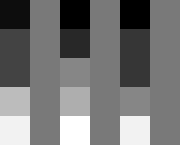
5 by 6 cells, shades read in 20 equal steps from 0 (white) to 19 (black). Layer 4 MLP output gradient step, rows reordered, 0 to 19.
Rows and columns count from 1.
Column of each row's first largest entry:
3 3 5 2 2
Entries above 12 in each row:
3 3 2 0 0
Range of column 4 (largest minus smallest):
0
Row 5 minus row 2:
-13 0 -16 0 -14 0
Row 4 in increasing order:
5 6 9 10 10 10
